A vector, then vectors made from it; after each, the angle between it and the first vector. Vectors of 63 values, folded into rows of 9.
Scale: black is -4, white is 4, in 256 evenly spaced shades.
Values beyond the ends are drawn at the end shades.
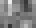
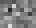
partly opposed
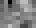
nearly opposite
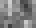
nearly parallel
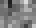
nearly opposite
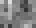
nearly parallel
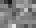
partly opposed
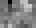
nearly opposite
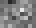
partly opposed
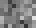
partly opposed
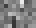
orthogonal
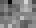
nearly opposite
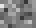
partly aligned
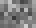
partly aligned
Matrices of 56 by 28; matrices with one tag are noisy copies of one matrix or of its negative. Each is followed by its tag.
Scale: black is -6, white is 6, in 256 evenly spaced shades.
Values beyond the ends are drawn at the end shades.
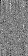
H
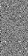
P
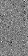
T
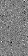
T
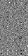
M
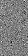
T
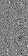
M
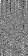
H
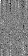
H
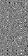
M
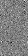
T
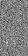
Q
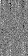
H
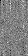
H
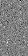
Q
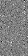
T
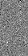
Q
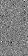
T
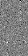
Q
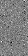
T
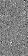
T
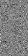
P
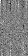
H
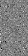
P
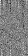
H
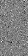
T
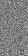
M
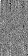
H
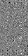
M
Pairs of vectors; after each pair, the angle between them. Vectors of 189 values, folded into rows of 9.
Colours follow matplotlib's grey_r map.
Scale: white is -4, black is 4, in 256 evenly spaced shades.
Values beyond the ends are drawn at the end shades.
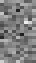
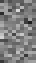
nearly opposite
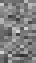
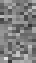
partly opposed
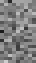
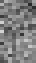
partly opposed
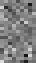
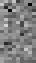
partly aligned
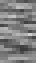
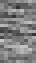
nearly opposite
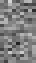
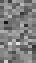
partly opposed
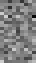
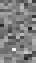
partly aligned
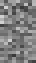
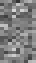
partly opposed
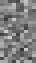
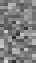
partly aligned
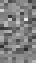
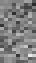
orthogonal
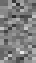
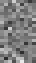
partly opposed
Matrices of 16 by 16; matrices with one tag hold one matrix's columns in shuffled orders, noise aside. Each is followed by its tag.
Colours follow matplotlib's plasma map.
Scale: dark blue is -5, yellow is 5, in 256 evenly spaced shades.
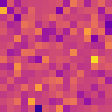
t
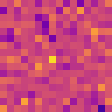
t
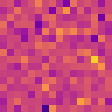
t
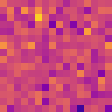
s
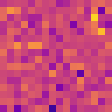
s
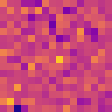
t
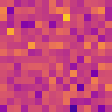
s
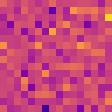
s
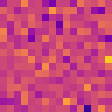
t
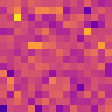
s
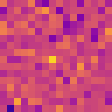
t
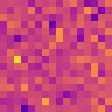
t
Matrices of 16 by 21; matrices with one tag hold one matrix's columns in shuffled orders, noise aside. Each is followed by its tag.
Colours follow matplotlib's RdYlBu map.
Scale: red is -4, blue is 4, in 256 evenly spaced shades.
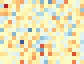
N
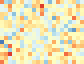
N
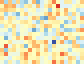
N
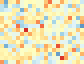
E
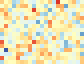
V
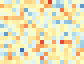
V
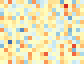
N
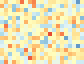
E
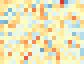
V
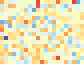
E
